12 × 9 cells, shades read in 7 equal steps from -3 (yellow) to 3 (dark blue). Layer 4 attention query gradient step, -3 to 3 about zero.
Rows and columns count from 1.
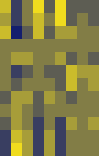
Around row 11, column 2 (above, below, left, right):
-1 -3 2 -1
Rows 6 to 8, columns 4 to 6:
0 1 1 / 0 0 1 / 1 -1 0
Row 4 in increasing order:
0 0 0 0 0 0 0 0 0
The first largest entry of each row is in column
2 2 2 1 7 2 2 1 4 4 1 1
